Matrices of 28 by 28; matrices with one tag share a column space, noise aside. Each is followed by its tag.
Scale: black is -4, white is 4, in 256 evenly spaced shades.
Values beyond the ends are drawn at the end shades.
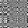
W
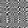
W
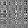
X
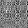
X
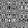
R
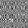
R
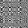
W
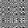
W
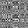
R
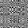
W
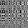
X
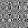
R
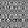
R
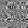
R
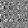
R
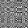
W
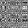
R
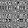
R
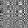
X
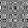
R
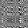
W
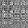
X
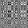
X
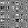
R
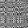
W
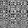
X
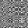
W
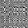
W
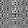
X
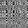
X
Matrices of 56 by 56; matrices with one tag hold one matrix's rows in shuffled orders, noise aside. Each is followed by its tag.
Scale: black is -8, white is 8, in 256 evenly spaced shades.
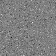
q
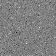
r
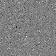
r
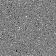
r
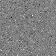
q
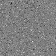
q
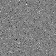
r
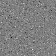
q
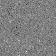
r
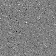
r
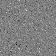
r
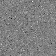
q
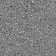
q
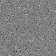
r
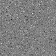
q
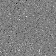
r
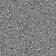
q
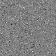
q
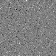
r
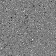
q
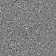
r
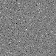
r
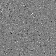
q
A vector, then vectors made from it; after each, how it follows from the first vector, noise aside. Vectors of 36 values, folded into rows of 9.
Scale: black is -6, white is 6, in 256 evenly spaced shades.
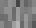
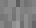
shrunk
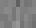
shrunk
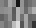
scaled up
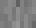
shrunk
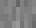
shrunk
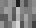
scaled up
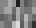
scaled up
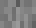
shrunk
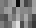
scaled up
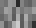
scaled up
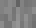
shrunk
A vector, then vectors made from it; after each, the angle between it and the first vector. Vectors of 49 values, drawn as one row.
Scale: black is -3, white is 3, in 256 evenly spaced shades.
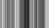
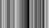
nearly parallel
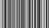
orthogonal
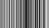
partly aligned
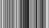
nearly parallel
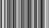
partly aligned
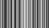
partly opposed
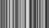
partly opposed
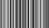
orthogonal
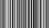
orthogonal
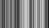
nearly opposite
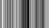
nearly parallel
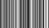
partly aligned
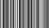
orthogonal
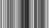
nearly parallel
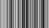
partly aligned
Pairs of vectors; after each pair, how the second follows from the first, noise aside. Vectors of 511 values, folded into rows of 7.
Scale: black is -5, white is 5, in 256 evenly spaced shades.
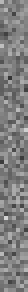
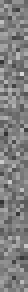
reversed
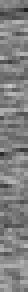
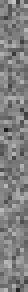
shuffled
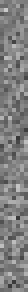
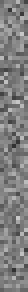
shuffled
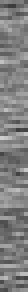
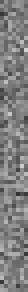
shuffled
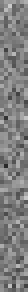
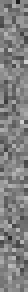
shuffled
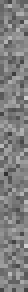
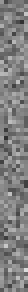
shuffled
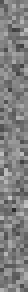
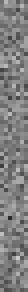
shuffled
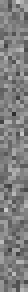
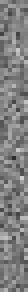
shuffled
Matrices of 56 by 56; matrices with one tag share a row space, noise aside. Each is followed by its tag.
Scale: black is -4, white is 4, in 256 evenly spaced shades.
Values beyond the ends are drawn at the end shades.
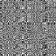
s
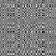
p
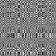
p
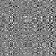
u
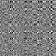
u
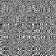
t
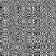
t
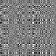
t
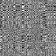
s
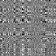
s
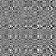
u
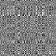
p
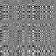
t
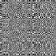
t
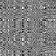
s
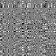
s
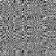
s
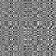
u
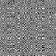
p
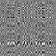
p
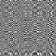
u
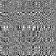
t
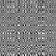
p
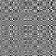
u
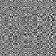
u
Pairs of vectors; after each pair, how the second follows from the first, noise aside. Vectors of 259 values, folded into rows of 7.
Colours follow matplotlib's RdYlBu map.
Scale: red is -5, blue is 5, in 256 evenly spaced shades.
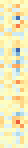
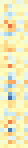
reversed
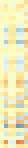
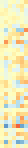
sign-scrambled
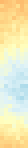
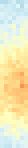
negated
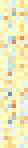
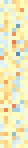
reversed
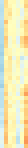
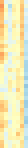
reversed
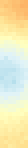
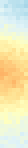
negated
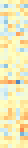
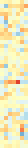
sign-scrambled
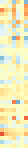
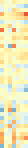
reversed
